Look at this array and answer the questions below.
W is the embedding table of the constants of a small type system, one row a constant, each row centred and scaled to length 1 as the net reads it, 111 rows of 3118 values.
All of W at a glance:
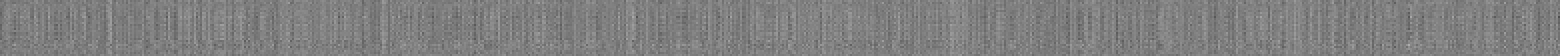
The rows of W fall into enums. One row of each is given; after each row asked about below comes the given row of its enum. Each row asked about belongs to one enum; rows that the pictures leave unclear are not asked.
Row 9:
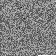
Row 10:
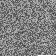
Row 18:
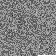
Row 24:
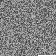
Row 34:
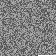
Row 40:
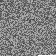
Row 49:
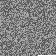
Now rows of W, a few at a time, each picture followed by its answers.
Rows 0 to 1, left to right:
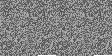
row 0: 49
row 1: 49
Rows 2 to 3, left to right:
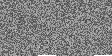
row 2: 18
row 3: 40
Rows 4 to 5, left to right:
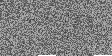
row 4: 40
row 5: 18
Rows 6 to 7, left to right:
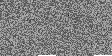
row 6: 40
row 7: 18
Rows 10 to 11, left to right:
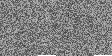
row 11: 18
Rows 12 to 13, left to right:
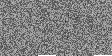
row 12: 34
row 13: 18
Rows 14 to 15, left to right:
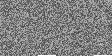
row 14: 49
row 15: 10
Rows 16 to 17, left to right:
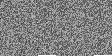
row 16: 24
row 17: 49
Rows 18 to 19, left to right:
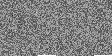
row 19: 34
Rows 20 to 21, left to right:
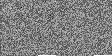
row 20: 9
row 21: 49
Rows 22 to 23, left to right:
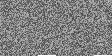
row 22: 49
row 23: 10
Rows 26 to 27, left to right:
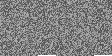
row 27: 34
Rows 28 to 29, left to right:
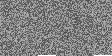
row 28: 49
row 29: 18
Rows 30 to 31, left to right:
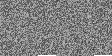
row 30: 49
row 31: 24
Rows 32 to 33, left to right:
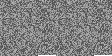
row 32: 34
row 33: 34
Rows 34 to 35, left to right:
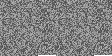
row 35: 34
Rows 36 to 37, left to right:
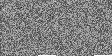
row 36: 9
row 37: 34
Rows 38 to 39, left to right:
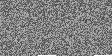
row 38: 49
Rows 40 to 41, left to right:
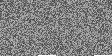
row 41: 34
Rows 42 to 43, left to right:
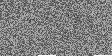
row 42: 40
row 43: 18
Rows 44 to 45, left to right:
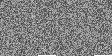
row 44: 24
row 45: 34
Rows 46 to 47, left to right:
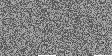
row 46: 34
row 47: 18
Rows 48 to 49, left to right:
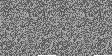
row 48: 49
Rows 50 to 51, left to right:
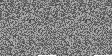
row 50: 40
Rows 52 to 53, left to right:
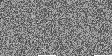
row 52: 24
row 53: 34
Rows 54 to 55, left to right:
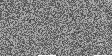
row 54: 40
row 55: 10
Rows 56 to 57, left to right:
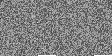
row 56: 24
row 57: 34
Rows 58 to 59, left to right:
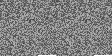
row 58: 40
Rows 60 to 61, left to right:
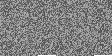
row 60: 49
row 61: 34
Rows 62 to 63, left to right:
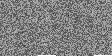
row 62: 10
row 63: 18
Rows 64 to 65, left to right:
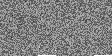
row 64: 18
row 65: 40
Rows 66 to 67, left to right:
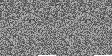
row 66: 40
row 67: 40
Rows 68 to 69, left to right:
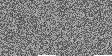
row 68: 18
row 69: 49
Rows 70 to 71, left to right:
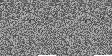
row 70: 40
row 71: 40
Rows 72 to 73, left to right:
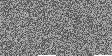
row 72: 49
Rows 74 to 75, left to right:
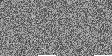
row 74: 24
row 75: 34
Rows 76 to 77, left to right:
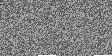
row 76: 40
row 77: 49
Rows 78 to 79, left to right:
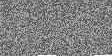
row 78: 49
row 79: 40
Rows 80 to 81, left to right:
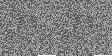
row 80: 18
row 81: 18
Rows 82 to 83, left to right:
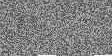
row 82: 18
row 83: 40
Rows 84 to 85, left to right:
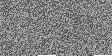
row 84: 49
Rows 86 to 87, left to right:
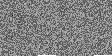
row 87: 49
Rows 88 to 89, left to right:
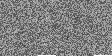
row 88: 10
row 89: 18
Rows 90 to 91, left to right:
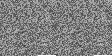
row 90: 10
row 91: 10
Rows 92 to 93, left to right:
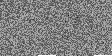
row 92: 40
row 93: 18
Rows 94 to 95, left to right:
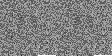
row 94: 18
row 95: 18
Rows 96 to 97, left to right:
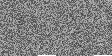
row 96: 18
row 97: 10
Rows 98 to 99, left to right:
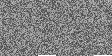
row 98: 34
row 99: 10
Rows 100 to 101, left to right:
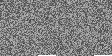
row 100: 40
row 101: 34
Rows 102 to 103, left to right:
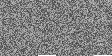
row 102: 34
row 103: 10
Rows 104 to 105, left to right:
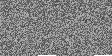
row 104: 49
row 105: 40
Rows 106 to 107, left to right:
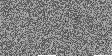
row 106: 49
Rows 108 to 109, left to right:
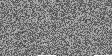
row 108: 10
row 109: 40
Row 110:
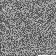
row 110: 9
